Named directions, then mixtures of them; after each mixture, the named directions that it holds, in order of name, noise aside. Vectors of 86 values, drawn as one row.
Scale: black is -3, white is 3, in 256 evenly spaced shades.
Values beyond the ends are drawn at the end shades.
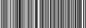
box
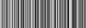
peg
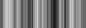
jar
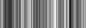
jar, peg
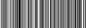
box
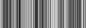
box, jar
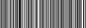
box, peg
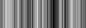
jar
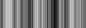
jar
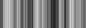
jar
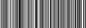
box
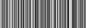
peg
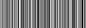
box, peg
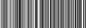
box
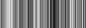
box, jar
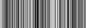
jar, peg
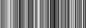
box, jar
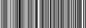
box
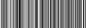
box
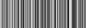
peg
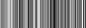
box, jar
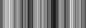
jar
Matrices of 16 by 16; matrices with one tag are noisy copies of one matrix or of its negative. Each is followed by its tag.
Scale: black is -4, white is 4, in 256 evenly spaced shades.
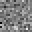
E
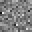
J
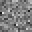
J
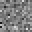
E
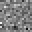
E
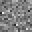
J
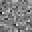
J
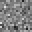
E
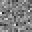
J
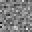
E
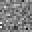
E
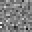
E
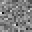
J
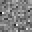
J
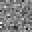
E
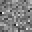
J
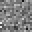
E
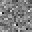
J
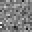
E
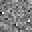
J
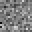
E
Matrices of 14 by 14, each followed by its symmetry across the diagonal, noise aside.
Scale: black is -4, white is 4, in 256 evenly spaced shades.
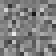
antisymmetric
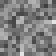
symmetric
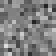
antisymmetric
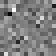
antisymmetric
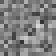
symmetric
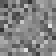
symmetric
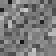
symmetric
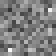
symmetric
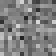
antisymmetric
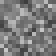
symmetric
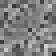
symmetric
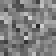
antisymmetric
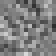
antisymmetric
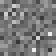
symmetric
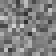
antisymmetric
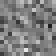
antisymmetric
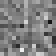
antisymmetric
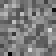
symmetric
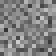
symmetric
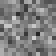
antisymmetric
